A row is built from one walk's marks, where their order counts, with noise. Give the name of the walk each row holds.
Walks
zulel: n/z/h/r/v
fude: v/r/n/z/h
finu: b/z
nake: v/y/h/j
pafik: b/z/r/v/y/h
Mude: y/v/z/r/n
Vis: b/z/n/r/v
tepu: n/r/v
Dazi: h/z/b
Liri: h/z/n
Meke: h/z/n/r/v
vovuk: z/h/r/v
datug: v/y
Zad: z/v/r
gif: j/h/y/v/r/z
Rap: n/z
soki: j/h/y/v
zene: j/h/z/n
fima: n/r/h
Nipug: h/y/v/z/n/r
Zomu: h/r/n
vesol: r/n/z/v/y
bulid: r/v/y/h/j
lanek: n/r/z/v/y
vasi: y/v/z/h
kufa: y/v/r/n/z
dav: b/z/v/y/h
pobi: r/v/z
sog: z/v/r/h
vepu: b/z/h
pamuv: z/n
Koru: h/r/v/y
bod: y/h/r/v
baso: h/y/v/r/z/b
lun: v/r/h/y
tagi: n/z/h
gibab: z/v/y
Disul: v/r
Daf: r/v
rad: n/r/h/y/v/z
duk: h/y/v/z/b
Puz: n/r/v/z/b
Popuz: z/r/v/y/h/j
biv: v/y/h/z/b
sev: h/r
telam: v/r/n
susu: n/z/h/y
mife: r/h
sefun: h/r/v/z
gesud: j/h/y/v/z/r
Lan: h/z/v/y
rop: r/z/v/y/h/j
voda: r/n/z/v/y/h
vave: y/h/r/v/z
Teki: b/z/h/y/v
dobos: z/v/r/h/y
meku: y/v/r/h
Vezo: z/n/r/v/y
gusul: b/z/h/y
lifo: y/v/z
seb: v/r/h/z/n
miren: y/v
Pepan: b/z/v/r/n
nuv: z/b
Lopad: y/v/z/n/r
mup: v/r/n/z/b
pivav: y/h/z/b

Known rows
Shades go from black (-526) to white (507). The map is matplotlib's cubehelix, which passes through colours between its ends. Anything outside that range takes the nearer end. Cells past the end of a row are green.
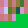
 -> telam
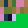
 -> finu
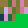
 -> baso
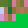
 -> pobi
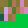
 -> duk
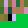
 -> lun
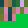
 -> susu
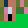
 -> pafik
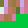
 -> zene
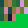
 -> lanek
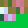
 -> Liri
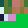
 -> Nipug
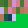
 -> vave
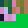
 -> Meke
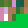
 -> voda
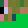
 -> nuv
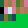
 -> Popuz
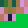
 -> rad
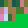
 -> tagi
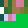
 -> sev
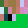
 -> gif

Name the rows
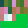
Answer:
Daf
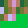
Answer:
Lopad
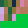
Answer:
Rap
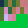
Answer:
tepu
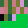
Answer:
Lan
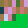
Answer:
bulid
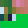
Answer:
sefun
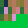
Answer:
Vis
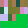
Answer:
biv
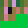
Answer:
vesol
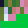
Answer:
zulel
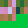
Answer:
vasi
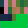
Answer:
Vezo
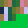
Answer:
Puz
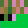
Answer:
Koru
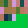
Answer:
kufa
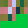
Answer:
meku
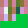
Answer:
seb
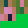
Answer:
vepu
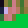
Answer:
vovuk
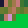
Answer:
Zad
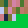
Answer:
lifo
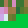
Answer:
mife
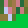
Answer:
pamuv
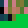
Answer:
dobos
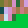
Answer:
rop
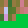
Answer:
Dazi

